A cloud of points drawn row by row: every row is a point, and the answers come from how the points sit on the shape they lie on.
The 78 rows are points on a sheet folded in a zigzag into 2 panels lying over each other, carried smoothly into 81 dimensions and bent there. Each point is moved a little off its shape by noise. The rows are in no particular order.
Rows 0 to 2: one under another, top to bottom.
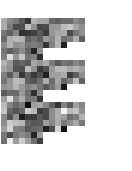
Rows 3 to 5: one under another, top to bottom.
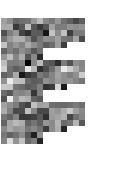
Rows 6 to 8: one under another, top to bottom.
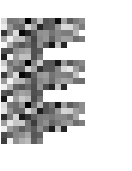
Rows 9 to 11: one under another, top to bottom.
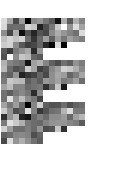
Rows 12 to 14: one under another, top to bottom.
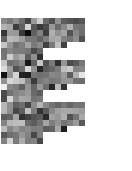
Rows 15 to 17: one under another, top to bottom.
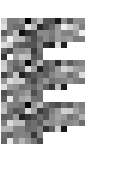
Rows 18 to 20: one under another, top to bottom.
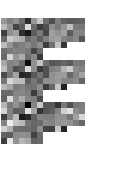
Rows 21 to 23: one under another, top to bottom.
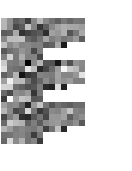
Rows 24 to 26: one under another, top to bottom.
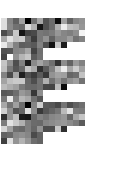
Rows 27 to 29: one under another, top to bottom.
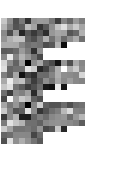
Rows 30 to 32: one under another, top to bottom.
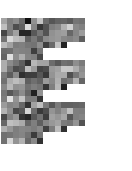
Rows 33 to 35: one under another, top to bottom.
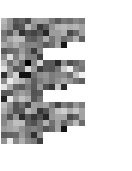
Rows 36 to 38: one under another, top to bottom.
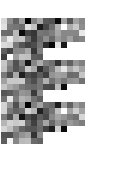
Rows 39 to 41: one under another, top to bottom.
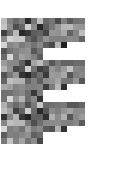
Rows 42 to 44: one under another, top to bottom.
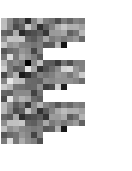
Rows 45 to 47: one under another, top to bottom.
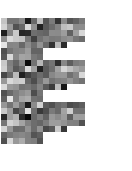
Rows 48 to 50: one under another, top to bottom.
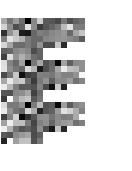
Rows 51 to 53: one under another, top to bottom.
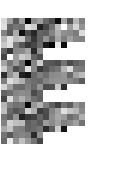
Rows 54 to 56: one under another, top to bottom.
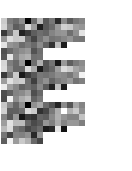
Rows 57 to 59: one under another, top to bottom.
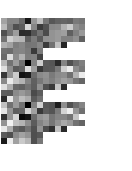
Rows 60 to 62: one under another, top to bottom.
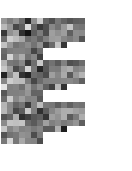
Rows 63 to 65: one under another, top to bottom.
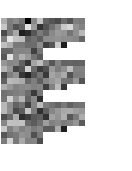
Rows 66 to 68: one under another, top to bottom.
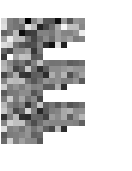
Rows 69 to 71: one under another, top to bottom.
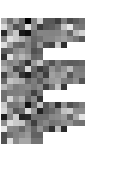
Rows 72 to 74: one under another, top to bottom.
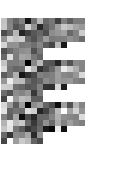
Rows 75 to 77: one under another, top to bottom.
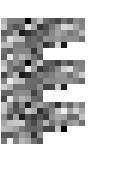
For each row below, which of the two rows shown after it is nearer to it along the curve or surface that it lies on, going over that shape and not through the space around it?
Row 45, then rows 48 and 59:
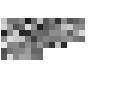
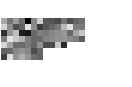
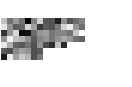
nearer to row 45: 59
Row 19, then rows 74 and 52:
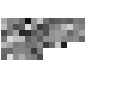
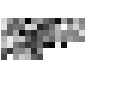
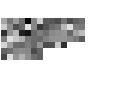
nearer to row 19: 52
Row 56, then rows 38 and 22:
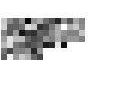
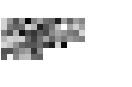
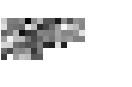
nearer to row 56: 22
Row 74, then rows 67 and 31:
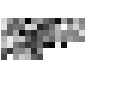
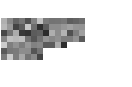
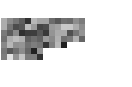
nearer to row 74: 31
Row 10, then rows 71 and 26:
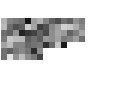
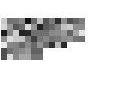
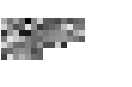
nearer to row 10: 26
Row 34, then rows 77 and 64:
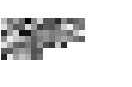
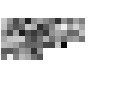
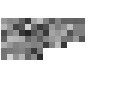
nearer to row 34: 64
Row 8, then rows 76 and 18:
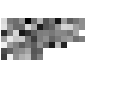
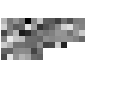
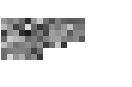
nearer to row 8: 76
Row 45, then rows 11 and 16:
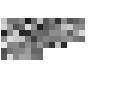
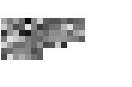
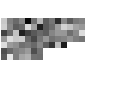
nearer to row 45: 16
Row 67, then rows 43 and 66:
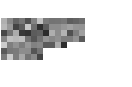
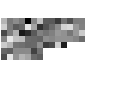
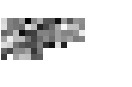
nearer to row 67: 66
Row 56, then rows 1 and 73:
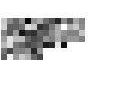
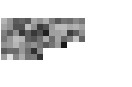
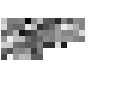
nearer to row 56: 73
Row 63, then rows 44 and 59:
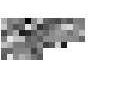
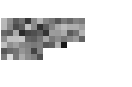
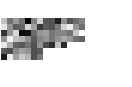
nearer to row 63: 59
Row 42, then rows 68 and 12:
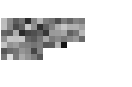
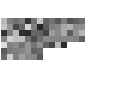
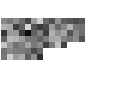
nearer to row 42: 68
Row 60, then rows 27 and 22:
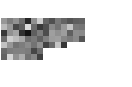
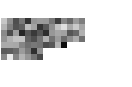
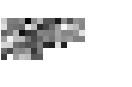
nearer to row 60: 22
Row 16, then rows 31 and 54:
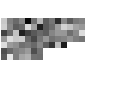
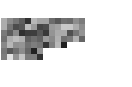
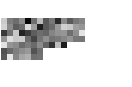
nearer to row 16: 54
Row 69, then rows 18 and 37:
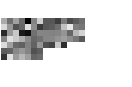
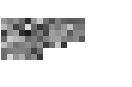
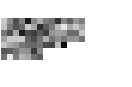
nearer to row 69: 18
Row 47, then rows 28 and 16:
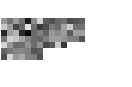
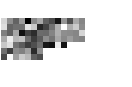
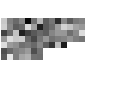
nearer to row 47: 28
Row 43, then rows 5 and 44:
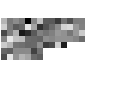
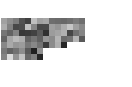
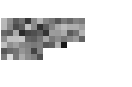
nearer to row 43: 5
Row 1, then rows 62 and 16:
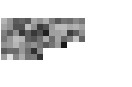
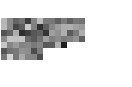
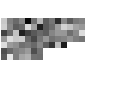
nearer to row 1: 62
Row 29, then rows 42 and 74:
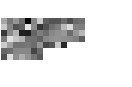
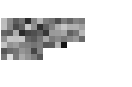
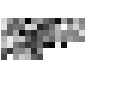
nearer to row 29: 74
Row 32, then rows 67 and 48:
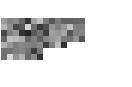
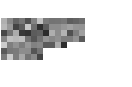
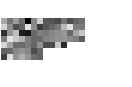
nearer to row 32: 48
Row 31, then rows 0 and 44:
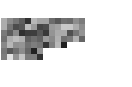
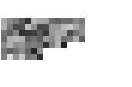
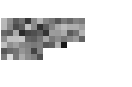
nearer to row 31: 0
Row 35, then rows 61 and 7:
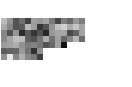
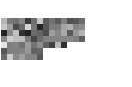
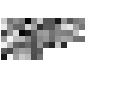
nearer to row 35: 61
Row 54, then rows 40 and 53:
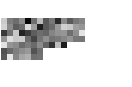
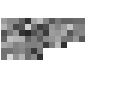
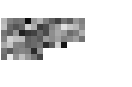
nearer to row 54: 53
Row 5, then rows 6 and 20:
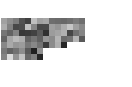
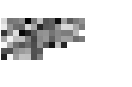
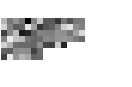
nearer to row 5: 20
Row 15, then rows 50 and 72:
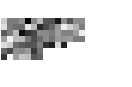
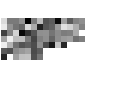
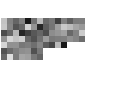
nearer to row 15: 50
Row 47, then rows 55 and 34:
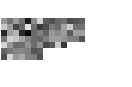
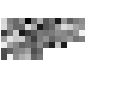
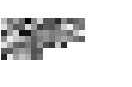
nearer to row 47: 34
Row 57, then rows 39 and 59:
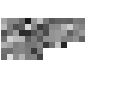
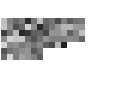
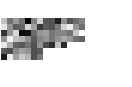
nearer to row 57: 59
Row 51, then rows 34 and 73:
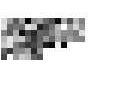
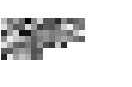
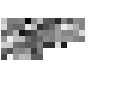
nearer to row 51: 73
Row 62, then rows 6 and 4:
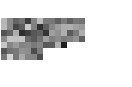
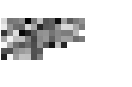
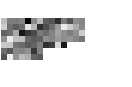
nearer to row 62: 6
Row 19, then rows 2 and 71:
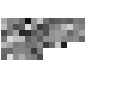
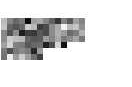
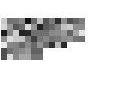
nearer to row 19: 2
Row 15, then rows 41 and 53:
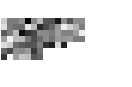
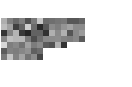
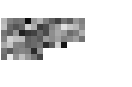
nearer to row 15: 53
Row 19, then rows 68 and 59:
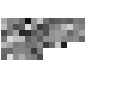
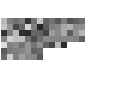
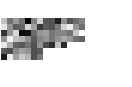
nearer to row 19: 59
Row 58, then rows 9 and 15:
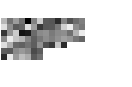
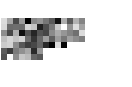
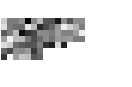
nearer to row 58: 15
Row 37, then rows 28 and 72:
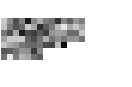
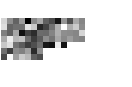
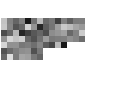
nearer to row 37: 72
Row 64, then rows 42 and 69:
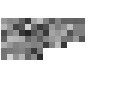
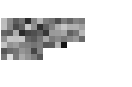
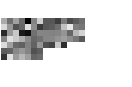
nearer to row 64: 69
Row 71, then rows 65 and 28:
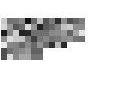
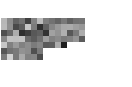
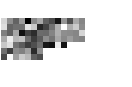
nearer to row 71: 65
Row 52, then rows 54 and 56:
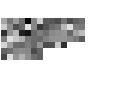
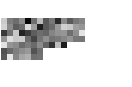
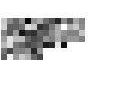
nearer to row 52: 56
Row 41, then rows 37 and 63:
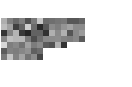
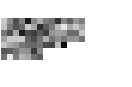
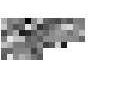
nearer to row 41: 37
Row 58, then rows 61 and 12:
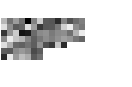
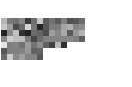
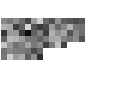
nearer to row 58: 12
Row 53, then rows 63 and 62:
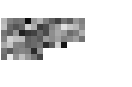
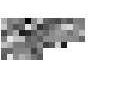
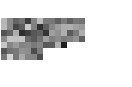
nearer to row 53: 63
